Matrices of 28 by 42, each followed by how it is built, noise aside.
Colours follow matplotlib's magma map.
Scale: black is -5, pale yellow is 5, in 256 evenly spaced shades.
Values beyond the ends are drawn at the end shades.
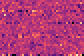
uneven rows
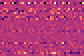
uneven rows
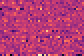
uneven rows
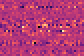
uneven rows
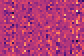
uneven columns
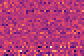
uneven rows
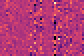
uneven columns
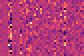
uneven columns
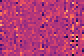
uneven columns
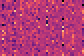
uneven columns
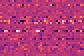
uneven rows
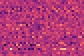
uneven rows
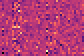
uneven columns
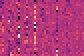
uneven columns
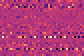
uneven rows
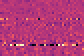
uneven rows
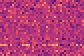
uneven rows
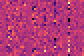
uneven columns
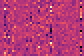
uneven columns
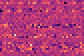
uneven rows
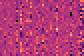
uneven columns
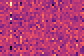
uneven columns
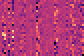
uneven columns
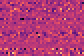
uneven rows
